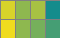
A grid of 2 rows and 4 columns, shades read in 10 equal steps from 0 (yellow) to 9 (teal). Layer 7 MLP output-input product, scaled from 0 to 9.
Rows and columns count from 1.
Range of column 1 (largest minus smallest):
1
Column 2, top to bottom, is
4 4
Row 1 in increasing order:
1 3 4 9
